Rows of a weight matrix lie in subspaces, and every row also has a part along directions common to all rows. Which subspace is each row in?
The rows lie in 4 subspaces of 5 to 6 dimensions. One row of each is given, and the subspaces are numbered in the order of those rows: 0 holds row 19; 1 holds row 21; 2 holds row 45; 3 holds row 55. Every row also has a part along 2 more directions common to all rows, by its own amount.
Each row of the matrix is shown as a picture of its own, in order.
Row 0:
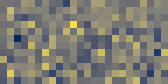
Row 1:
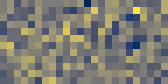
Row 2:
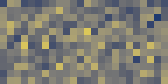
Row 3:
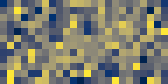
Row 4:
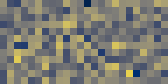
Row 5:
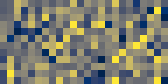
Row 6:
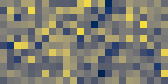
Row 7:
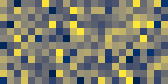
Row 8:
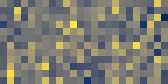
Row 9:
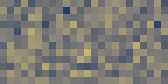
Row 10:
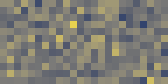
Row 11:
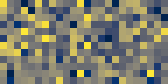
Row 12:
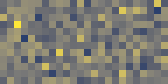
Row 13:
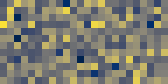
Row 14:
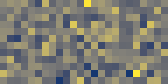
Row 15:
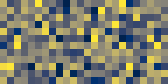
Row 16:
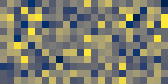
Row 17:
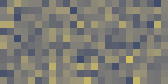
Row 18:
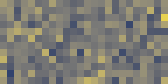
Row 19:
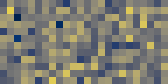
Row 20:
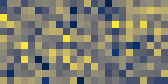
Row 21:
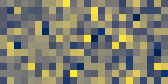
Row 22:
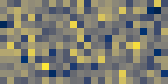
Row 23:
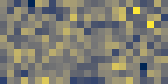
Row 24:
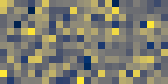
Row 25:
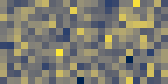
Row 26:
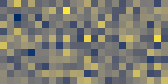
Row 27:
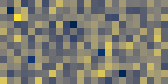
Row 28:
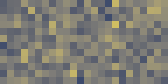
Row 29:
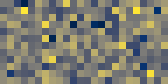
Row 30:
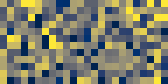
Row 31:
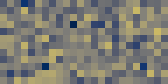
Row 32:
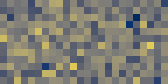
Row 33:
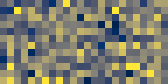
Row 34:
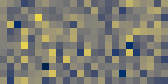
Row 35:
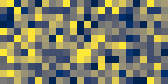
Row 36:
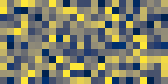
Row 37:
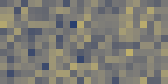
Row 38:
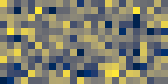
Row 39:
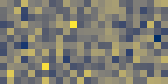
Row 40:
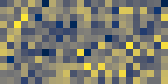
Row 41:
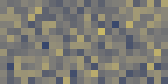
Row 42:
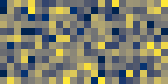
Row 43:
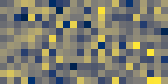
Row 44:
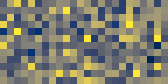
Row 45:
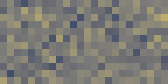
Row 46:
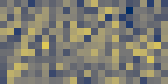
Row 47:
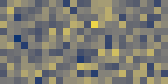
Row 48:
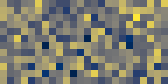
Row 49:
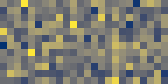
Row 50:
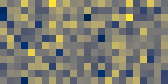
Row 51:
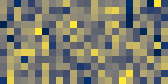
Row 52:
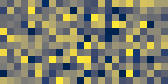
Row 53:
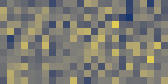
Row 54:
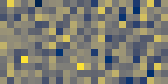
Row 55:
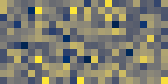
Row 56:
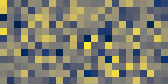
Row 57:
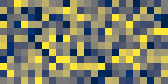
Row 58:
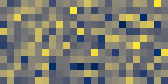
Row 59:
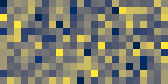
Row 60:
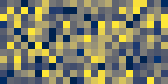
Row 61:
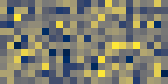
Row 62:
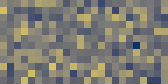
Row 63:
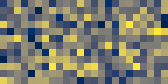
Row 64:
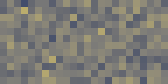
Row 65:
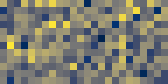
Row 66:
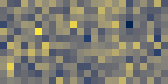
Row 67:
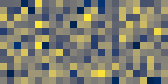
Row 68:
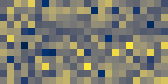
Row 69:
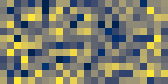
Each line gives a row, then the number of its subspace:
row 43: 1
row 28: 3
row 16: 2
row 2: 1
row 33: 2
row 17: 0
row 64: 2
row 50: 1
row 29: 2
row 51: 1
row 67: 0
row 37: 0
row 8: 2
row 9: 2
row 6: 0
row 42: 3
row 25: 0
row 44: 1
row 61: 0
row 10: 0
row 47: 0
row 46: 1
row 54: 0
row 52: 3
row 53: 1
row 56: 3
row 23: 2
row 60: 2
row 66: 1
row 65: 1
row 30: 1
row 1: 0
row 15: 1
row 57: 2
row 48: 1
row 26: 1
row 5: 2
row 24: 3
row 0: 0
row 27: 0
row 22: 3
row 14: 3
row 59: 3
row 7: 0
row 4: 3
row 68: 3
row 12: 3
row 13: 0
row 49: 1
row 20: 3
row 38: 2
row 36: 2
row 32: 1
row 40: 3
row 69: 2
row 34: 3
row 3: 2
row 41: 1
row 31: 2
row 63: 2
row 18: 2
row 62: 2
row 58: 0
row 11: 3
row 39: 3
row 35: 0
